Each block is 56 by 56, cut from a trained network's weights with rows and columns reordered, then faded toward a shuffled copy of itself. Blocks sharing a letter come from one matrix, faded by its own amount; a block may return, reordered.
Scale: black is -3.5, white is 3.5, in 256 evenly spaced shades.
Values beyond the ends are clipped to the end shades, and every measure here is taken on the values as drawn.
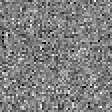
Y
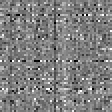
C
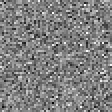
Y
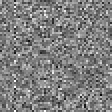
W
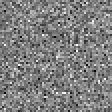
Y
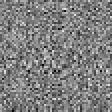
W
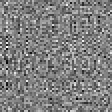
W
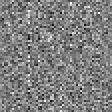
W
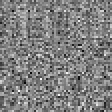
W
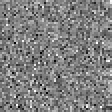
Y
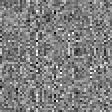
W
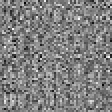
W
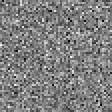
Y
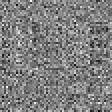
W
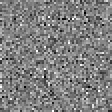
Y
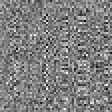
W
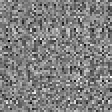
W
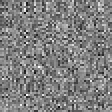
W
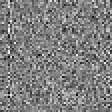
W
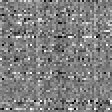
C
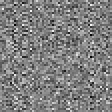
W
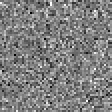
Y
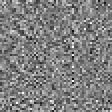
W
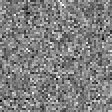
Y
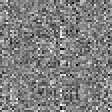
W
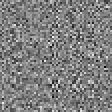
W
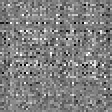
C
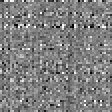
C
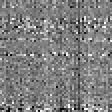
C
